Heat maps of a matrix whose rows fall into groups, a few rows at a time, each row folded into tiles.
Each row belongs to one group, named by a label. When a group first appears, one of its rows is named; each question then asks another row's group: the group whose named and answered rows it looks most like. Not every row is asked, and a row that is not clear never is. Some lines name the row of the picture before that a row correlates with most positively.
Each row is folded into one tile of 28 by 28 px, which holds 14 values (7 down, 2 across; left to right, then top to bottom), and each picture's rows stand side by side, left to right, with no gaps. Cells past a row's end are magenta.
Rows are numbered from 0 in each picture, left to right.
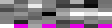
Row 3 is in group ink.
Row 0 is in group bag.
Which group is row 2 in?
ink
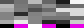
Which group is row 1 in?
bag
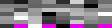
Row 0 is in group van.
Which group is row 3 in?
ink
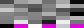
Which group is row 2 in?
bag
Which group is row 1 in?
bag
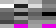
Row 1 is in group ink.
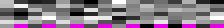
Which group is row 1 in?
van
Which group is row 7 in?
van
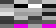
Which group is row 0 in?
ink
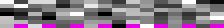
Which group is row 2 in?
ink
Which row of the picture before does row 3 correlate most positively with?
1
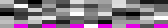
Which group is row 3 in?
bag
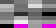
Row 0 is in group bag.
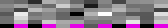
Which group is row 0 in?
van
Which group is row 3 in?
ink
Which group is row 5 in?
van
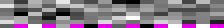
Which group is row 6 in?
bag
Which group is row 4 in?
van
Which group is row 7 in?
bag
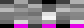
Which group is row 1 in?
van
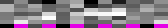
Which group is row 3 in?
ink
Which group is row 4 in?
ink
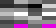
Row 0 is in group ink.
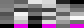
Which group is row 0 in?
van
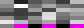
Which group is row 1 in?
van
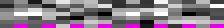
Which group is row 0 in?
ink
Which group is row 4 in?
ink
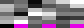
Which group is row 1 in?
ink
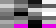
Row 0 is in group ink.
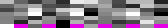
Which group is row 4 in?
ink
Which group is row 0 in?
bag
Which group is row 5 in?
bag
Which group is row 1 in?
ink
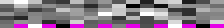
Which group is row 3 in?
ink
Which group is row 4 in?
ink
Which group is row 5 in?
ink
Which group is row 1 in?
bag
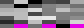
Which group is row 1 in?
van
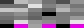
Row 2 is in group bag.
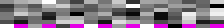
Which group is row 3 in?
bag
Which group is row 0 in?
bag
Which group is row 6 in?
van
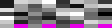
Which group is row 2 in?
ink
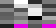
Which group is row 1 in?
ink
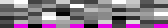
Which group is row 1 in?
van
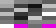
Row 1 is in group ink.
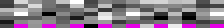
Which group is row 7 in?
ink
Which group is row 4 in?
ink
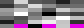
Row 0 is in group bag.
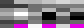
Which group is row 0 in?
ink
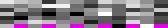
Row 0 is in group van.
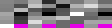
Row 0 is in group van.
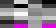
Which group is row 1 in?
van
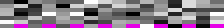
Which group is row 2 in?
ink
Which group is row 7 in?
van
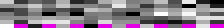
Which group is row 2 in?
bag
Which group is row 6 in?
ink
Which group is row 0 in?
bag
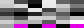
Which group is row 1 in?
van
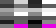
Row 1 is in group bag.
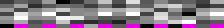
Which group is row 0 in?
van
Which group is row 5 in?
van
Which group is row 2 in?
van
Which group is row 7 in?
ink
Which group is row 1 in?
ink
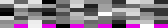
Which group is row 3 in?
ink
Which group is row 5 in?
bag
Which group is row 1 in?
bag
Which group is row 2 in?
van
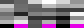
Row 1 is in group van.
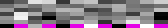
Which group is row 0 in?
van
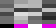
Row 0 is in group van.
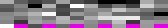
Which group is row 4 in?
van
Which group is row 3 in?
van
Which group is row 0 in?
bag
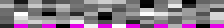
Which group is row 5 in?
ink
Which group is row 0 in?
van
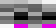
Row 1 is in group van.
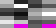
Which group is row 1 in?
ink
